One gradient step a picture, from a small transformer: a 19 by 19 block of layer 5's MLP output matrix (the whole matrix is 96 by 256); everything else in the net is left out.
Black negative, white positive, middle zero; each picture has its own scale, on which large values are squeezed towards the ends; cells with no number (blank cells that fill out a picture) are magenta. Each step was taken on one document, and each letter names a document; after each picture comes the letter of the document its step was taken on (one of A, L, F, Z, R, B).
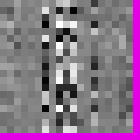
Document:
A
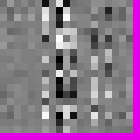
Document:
A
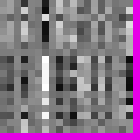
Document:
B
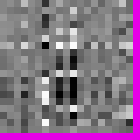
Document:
B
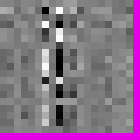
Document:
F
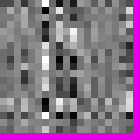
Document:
B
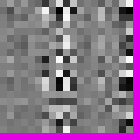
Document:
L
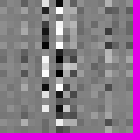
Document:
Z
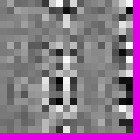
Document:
L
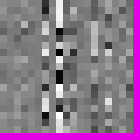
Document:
A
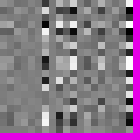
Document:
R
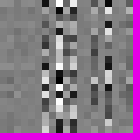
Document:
A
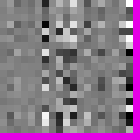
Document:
R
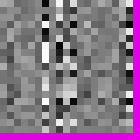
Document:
R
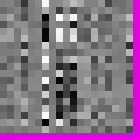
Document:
B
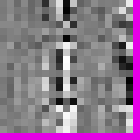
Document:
L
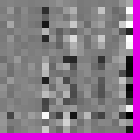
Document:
R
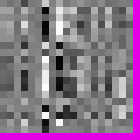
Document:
B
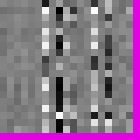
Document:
A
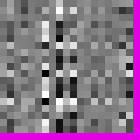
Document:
F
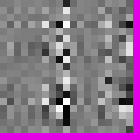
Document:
L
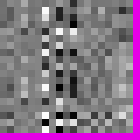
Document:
B
